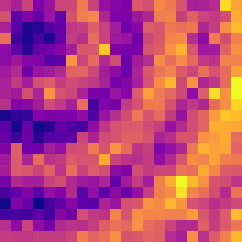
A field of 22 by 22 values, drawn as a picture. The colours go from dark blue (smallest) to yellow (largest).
Slope: up to the right. Rings: centred on the top left. Ninth with the lowest average: top left.
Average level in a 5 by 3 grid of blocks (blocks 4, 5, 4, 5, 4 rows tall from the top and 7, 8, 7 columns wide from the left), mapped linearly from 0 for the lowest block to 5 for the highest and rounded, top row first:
1 3 4 / 2 3 5 / 0 3 5 / 2 3 5 / 1 4 4
